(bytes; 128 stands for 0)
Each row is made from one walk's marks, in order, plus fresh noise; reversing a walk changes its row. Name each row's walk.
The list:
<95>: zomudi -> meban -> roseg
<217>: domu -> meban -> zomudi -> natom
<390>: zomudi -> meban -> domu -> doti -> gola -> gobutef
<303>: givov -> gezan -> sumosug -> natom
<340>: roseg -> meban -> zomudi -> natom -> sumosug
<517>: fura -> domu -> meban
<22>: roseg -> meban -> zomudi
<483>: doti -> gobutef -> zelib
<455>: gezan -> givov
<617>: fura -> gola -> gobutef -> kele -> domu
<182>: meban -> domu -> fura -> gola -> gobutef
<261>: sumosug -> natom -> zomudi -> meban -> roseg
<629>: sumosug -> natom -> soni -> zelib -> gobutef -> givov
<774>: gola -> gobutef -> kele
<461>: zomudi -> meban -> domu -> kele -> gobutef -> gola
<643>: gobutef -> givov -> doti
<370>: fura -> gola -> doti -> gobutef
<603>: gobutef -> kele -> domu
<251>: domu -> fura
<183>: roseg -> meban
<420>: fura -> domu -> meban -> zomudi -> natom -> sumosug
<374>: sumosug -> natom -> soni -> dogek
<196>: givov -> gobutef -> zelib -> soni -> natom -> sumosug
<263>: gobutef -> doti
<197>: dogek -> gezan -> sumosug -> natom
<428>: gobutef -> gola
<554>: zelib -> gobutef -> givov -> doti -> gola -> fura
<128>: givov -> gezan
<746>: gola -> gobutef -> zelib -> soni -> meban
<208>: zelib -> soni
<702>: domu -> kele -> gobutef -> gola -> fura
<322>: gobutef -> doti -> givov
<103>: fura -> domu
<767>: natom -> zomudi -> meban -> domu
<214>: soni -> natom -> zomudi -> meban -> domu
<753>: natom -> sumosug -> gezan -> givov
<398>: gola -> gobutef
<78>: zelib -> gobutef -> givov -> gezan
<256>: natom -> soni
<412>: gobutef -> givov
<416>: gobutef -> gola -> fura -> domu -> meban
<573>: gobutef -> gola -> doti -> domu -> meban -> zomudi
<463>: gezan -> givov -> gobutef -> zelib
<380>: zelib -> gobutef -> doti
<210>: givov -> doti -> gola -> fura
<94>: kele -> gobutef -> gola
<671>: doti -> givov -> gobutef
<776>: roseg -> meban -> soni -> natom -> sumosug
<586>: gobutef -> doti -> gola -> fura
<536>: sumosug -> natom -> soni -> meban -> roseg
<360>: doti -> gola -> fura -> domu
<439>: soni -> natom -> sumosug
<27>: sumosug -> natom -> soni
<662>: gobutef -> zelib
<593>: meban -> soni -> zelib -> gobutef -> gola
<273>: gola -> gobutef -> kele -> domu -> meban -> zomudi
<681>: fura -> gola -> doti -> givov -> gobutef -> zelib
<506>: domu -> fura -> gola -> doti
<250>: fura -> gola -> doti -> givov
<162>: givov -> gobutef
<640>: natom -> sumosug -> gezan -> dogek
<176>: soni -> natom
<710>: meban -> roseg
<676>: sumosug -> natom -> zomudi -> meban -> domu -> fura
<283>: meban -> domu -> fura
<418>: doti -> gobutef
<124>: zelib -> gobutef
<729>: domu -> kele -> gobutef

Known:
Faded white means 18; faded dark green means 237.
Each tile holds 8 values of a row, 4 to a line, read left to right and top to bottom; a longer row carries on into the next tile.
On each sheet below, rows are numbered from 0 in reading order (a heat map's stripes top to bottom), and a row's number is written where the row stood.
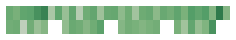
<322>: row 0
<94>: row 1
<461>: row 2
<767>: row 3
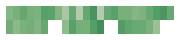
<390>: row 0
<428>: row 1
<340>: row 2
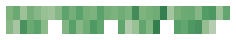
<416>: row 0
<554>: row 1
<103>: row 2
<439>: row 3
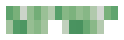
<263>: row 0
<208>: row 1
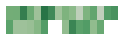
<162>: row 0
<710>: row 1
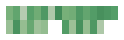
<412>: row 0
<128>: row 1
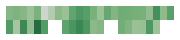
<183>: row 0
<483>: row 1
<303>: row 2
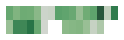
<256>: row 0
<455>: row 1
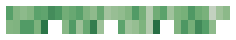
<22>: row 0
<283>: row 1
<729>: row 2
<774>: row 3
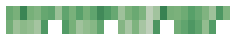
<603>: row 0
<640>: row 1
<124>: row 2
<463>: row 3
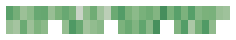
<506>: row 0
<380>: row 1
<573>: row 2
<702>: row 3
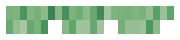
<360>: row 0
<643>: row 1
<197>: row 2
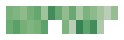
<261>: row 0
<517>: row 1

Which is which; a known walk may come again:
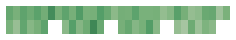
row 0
<214>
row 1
<586>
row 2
<676>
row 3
<506>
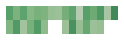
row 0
<702>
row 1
<412>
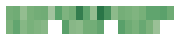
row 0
<629>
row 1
<671>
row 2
<420>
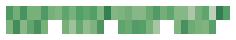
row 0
<210>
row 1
<767>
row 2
<776>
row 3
<95>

